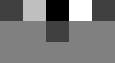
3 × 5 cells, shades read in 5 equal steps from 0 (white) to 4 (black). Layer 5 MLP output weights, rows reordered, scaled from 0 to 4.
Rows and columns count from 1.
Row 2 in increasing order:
2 2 2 2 3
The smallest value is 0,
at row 1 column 4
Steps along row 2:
same up down same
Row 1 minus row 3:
1 -1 2 -2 1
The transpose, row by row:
3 2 2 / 1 2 2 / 4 3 2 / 0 2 2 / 3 2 2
